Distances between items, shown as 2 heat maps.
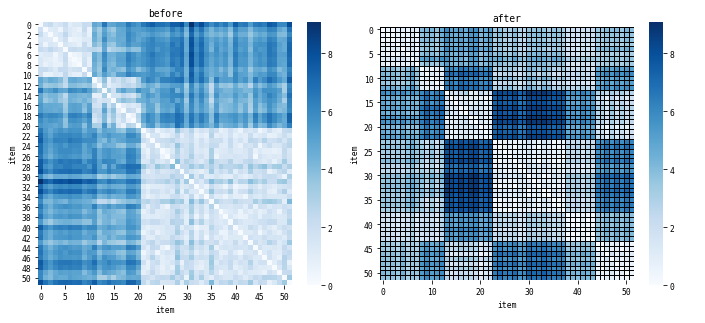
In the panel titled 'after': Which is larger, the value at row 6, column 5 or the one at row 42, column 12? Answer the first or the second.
the second
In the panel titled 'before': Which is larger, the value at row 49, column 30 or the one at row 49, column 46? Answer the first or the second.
the first
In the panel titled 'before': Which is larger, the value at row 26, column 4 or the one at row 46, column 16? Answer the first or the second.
the first
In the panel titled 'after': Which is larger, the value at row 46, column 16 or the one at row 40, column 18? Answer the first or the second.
the second
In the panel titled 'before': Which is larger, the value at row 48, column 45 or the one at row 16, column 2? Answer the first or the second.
the second
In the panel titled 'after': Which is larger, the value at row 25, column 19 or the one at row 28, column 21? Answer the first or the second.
the first
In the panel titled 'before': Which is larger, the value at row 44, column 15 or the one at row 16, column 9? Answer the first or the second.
the first
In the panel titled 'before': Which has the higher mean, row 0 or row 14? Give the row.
0
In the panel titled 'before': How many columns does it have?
52
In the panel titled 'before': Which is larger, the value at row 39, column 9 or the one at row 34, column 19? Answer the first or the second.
the second
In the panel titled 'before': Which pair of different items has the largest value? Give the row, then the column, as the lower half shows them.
31, 0
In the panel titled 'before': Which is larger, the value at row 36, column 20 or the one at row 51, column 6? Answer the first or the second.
the second
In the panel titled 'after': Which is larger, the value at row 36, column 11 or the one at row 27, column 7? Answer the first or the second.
the second
